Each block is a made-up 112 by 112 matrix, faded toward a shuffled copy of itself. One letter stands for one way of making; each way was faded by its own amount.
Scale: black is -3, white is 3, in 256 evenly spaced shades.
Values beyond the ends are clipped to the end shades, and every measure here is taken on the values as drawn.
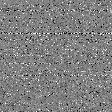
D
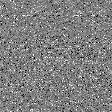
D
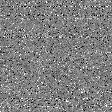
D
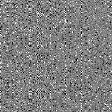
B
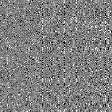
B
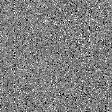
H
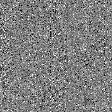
H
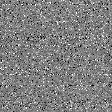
D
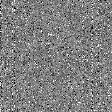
H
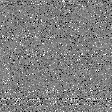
D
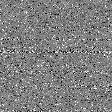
D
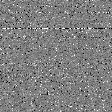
D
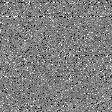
D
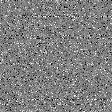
D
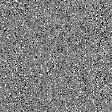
H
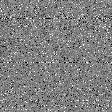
D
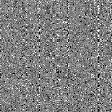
B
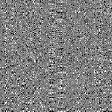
B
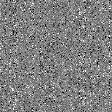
H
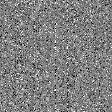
H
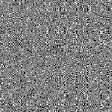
B
